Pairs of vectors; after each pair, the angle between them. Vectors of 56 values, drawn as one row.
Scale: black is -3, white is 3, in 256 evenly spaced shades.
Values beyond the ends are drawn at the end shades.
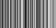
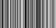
nearly parallel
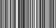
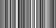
nearly parallel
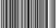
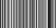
nearly opposite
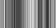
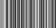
orthogonal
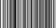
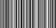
partly opposed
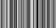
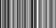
nearly opposite
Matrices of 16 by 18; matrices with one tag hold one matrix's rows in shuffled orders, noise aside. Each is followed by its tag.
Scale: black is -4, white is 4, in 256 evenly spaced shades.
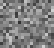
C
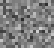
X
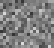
X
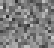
C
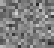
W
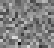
C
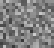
X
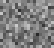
C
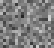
X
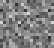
C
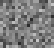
X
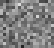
X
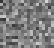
W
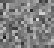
X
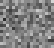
W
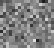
X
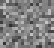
W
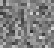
X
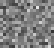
X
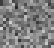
C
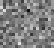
X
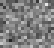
W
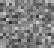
W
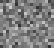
C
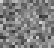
X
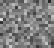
C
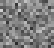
C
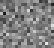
X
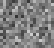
X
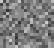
C
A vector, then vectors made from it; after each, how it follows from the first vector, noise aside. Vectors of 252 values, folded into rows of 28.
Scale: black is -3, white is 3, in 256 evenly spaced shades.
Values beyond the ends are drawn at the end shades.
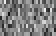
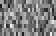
reversed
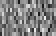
wrapped around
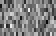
reversed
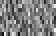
wrapped around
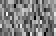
wrapped around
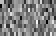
reversed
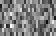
reversed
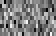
reversed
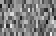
reversed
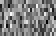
reversed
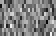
reversed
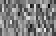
wrapped around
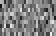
reversed
